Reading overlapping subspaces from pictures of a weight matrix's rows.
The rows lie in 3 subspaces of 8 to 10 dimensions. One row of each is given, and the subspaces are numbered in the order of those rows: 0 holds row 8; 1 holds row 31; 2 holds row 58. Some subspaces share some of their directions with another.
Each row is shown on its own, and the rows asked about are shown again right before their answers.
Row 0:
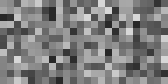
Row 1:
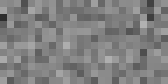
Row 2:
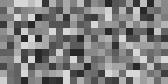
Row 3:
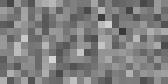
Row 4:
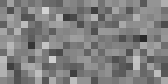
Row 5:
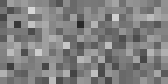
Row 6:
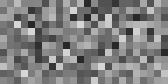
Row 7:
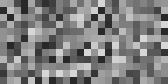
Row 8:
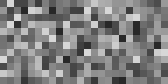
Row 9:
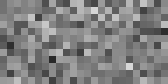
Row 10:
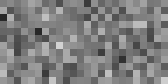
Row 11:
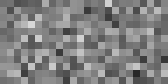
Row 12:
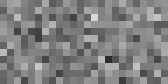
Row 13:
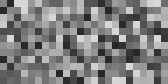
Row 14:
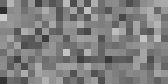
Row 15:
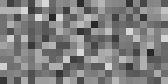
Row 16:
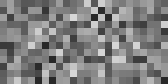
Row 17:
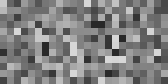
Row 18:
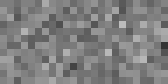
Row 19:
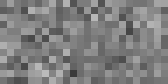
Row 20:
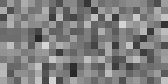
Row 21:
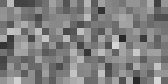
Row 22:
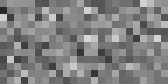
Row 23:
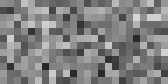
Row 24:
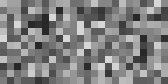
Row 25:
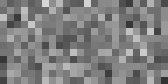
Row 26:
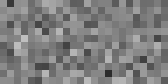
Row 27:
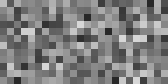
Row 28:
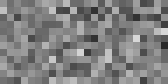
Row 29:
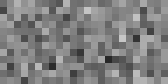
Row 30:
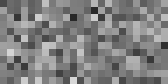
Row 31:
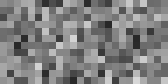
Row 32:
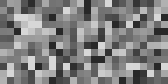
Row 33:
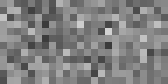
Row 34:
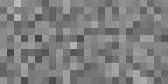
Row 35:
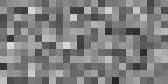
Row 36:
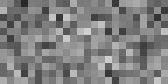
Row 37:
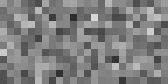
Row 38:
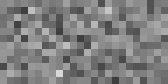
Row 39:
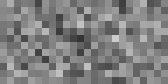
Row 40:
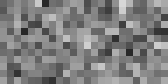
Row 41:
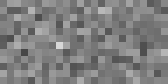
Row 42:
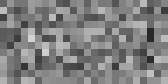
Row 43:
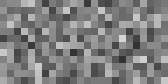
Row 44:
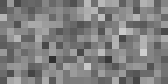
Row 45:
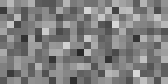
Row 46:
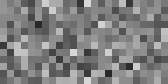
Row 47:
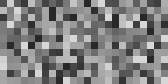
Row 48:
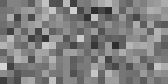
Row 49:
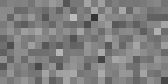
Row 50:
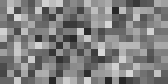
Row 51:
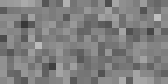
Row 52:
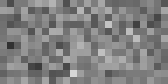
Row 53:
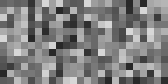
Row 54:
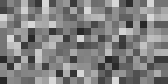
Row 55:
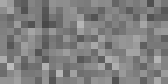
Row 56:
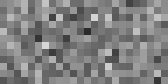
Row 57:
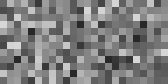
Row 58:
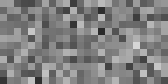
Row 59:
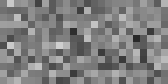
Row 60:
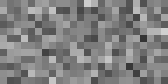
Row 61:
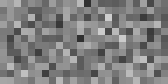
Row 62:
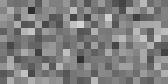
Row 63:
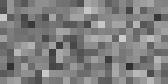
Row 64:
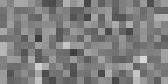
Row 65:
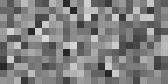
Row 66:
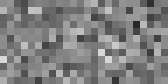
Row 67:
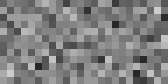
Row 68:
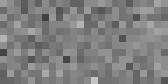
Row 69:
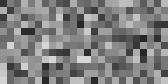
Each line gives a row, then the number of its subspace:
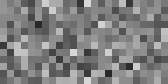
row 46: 1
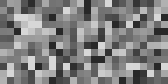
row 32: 1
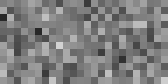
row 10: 1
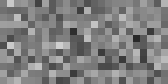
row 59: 0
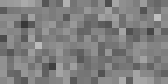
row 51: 1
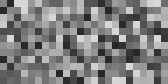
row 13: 0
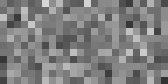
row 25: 0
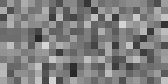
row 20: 0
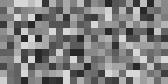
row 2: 1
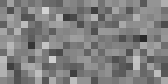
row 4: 0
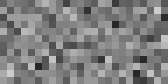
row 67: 1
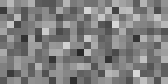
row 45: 1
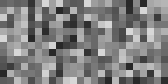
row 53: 1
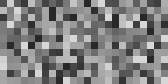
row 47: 0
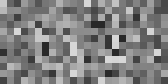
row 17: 1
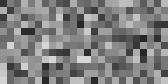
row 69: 0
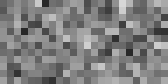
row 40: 0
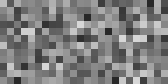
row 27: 0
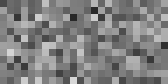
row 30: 1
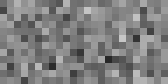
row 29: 1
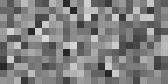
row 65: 2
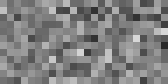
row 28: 2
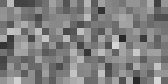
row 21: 0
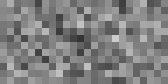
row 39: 0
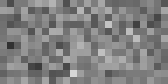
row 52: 0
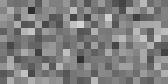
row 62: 0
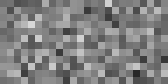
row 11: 1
